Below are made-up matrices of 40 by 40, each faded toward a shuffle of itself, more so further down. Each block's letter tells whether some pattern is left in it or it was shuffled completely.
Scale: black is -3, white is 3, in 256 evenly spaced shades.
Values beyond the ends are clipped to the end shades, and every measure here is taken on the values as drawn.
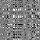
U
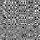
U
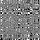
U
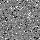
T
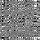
U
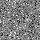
T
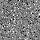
T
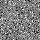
T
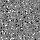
T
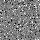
T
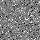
T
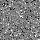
T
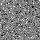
T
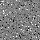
T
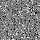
T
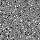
T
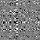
U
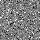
T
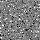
T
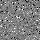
T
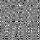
U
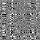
U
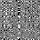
U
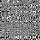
U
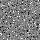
T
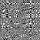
U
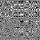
U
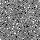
T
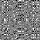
U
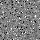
T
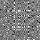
U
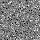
T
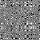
U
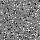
T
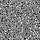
T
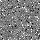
T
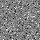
T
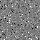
T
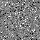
T
